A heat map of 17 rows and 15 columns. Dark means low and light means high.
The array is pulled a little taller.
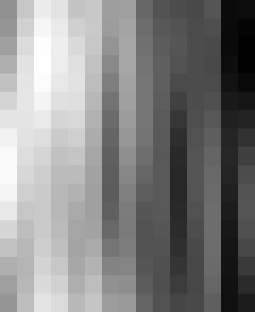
Overall the values sit about 50% of the way up the scale. The grain runs up and down. There is an overall slope up to the left. The top right is the ninth with the lowest average.
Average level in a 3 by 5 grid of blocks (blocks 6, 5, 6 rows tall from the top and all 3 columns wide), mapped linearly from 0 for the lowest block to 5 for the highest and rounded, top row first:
5 5 3 1 0 / 5 4 2 1 1 / 4 4 2 1 1
